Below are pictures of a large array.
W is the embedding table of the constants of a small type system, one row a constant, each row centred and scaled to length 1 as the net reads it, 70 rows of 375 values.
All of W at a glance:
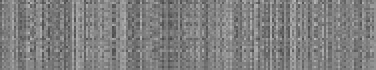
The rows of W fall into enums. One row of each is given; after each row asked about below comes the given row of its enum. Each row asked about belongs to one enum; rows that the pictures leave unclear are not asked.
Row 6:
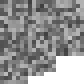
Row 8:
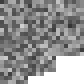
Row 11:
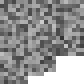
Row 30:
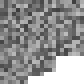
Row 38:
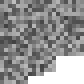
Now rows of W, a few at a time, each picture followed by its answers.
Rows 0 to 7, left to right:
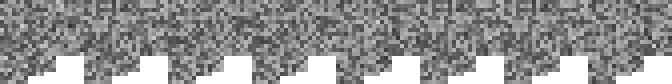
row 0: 8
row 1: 6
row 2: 38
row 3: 38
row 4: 11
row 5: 6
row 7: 11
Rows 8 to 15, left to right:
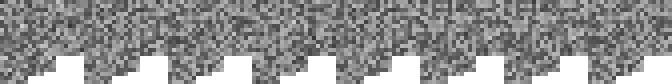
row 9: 30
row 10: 38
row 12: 30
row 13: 6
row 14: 6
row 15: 38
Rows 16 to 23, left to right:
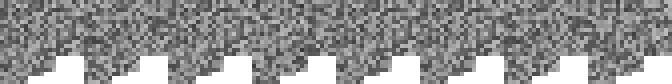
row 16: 30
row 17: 38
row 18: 30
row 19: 11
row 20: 30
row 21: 30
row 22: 38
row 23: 6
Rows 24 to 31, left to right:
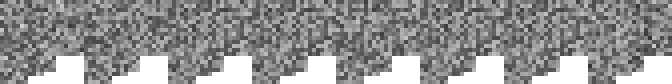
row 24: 8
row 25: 38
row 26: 30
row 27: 30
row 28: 6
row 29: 30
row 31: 11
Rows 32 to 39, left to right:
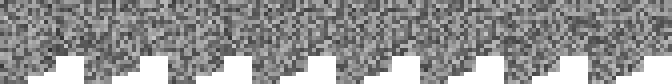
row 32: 11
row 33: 6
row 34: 11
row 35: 30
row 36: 30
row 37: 30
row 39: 38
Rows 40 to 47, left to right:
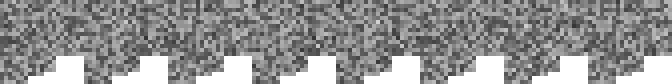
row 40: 38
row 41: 11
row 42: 6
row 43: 11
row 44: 11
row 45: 38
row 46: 8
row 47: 6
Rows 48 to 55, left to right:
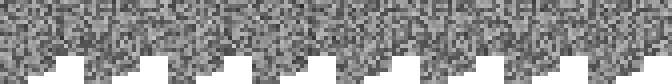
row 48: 11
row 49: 6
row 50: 11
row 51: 11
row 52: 30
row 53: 6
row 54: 6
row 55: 30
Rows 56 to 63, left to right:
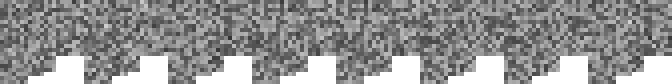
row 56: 30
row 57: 8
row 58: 11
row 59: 6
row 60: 6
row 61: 38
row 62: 38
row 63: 11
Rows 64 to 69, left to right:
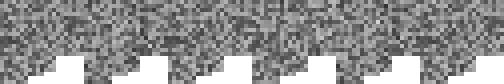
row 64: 38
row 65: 11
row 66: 38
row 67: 6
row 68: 11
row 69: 38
